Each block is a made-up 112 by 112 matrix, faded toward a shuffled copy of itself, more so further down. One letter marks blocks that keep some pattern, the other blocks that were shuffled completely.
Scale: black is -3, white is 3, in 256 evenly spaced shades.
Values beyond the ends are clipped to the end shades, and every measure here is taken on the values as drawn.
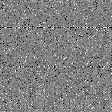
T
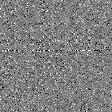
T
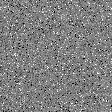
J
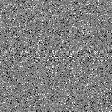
T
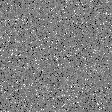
J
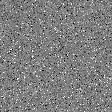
J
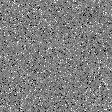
J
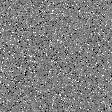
J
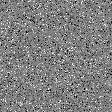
J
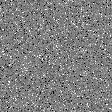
J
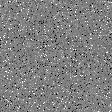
J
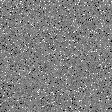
J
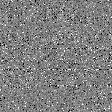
T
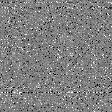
T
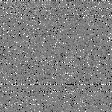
T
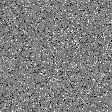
J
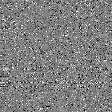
T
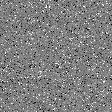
J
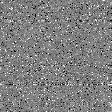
T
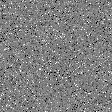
J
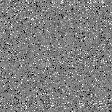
T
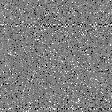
T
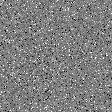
J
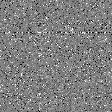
T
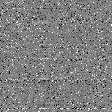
T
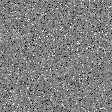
J
